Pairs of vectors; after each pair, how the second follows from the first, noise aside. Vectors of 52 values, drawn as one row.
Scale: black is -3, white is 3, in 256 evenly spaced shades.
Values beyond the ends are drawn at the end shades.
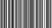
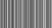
shrunk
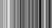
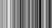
copied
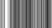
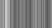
shrunk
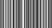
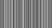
shrunk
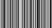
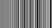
partly zeroed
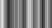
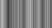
shrunk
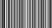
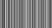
shrunk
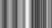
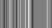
partly zeroed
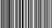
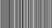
shrunk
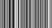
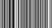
copied
